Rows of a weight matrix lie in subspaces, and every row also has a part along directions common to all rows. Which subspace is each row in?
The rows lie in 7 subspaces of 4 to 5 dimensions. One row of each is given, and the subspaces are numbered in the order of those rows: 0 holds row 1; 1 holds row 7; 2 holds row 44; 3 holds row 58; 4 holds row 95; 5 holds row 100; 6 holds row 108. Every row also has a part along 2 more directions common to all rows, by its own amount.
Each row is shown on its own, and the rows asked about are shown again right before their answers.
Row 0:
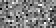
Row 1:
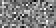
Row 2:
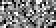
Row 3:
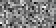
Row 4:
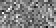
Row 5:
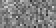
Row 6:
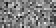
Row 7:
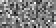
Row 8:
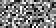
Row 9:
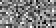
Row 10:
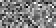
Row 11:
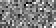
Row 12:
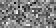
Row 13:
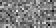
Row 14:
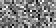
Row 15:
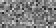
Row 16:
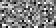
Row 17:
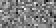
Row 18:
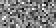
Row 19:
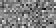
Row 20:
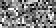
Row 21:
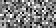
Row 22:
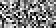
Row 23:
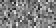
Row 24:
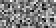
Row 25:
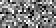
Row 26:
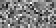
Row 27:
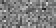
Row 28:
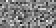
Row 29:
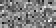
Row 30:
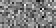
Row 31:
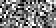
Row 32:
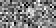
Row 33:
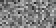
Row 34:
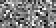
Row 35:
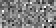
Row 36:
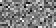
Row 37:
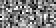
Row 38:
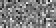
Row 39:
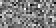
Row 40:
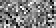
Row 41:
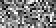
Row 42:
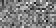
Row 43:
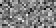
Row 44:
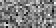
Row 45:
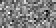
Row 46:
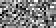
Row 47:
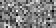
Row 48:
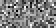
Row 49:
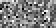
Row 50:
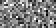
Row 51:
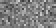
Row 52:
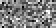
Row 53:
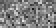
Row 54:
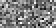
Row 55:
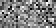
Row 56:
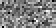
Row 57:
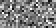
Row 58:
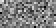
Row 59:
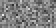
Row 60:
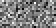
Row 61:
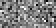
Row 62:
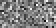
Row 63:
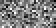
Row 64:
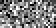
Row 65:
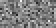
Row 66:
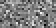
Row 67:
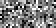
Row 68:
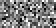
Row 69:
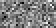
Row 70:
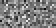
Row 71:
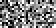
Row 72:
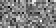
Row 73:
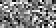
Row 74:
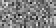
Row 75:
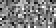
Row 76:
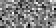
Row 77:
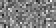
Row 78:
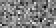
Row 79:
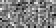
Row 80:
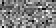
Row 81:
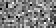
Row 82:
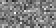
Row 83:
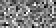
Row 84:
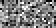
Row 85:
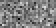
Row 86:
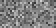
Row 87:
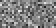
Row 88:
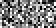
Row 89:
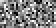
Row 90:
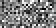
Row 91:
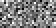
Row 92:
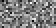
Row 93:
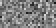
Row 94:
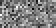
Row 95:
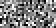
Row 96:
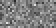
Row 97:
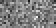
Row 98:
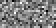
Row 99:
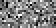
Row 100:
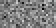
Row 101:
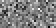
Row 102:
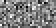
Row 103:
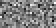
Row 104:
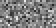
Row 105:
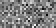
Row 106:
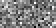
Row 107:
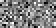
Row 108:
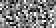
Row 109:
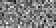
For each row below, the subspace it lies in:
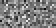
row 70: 6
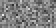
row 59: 1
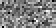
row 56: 6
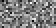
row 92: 1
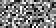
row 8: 0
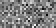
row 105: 0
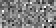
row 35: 3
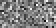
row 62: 5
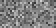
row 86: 0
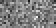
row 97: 4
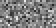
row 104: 6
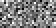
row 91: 2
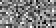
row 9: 2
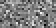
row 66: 4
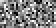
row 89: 1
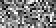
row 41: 1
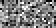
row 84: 5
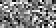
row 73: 4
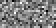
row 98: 4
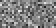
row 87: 3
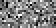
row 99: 6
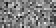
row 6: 6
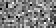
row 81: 6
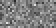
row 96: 2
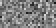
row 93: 0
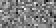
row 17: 5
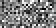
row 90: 0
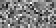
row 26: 6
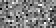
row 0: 6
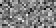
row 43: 3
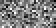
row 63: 1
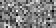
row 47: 2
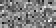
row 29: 3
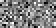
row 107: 3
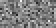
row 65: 1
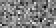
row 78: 2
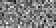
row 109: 2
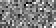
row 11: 3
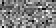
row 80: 6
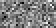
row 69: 5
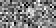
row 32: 3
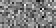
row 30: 3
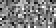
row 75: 1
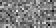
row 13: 2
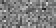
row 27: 5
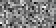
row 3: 2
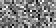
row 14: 1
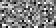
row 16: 3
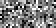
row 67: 0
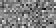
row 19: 4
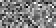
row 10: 3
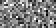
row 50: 4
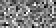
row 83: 2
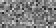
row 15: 5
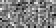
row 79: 1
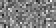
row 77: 2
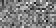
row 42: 5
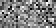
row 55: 5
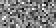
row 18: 5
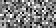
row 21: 0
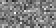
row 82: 4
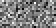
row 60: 2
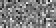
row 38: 2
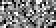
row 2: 1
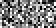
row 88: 3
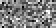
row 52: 6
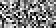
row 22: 6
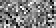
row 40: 2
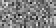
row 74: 6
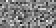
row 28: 4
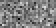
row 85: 2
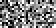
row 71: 3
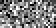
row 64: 1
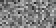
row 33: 2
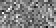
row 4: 5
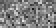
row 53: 1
